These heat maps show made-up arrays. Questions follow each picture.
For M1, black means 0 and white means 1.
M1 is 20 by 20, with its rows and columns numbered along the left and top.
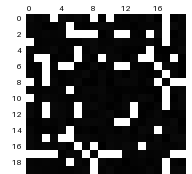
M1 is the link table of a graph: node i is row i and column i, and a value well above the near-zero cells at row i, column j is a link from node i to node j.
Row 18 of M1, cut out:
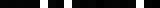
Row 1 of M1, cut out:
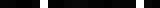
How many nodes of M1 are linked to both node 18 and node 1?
2
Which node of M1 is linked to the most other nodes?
node 17
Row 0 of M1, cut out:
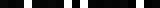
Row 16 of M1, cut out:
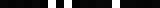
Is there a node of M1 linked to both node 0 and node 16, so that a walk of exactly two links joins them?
yes
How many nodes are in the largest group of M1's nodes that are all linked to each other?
3
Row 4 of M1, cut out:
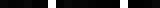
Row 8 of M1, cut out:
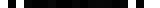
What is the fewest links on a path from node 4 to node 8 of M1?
3
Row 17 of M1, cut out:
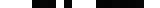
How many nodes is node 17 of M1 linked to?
10
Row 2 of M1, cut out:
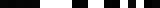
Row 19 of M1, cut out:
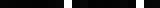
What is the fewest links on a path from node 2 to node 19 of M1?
2
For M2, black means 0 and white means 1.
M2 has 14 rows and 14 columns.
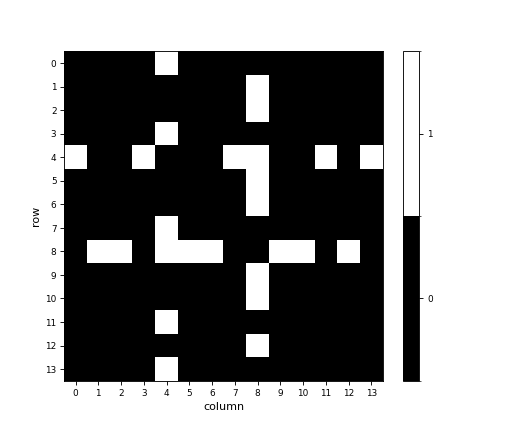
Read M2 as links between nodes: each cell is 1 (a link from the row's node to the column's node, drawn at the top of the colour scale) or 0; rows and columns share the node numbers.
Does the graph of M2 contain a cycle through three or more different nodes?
no
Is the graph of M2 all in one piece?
yes
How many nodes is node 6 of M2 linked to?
1
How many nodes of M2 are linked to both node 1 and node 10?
1
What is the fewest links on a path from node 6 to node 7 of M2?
3
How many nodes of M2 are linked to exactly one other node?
12
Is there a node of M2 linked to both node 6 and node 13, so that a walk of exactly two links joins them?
no
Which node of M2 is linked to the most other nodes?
node 8
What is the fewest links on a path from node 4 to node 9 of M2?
2
